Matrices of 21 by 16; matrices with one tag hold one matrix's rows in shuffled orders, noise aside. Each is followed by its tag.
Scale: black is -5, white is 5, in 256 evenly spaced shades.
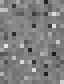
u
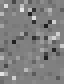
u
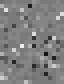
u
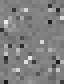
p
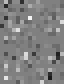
p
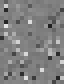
p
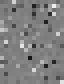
u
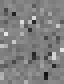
u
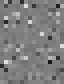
p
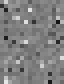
p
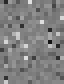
p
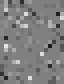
p
